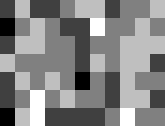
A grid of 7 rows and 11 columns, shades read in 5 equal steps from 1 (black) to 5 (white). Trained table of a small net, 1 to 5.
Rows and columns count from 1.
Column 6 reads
4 2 2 2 1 3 2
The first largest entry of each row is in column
2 7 2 1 2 3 3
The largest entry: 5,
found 4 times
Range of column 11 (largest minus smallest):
2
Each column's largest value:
4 4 5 4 4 4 5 3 5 4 4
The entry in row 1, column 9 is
3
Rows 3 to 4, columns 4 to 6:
3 3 2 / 3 3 2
